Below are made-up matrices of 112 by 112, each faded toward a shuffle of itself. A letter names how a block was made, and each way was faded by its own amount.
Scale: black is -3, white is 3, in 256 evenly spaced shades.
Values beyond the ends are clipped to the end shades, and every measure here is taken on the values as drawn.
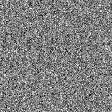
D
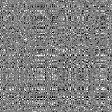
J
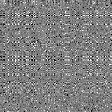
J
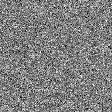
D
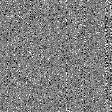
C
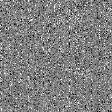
C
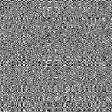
J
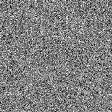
D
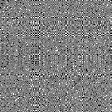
J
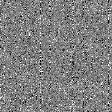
C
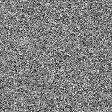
D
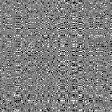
J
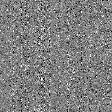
C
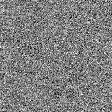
D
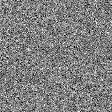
D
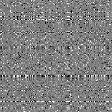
J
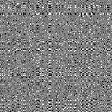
J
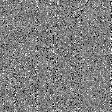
C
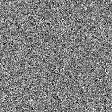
D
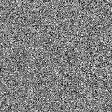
D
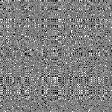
J
